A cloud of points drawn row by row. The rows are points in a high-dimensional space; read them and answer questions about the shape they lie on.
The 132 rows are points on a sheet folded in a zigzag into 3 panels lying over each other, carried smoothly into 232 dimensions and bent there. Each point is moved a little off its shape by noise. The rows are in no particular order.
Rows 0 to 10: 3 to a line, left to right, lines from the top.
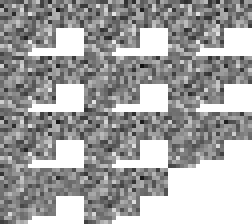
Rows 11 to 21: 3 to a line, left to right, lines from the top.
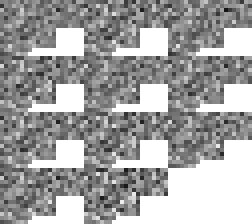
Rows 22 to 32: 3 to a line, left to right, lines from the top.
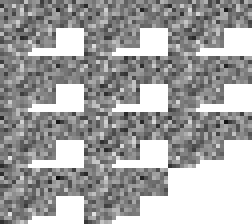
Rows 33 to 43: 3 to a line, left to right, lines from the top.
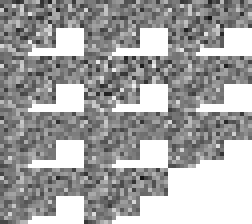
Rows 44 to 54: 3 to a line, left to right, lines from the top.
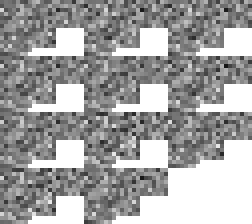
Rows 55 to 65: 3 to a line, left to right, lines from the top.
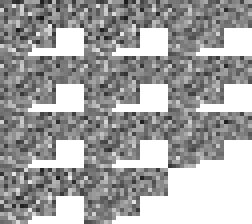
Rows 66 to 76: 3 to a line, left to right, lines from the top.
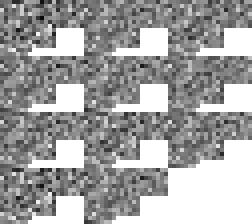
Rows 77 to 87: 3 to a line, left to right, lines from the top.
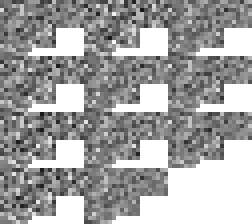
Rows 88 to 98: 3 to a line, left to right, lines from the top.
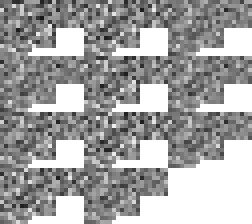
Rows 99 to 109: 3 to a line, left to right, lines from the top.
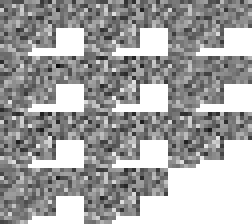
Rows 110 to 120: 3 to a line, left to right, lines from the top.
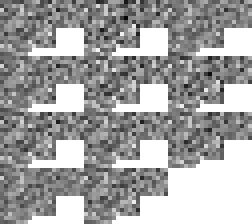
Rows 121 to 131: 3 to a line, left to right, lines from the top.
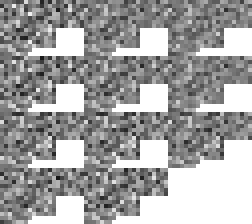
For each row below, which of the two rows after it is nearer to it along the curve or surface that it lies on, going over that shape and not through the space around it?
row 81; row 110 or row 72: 72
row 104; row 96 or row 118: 118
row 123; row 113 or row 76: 76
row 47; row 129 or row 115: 129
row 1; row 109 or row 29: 109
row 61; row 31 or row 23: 31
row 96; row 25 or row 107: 107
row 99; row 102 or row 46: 46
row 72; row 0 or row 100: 0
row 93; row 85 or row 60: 85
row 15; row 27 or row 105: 27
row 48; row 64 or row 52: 64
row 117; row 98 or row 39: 98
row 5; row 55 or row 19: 55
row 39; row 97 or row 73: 97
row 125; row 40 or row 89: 89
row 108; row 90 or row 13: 13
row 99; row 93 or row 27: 27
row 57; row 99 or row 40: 99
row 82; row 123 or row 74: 123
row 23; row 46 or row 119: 119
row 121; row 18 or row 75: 18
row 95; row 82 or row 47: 47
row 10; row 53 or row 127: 53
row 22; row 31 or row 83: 83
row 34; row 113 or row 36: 36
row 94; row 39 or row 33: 33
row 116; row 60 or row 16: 60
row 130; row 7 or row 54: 7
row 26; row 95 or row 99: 95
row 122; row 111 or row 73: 111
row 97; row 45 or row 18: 18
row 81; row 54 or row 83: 54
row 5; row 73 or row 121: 121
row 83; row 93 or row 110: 93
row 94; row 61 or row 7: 7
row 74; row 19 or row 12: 19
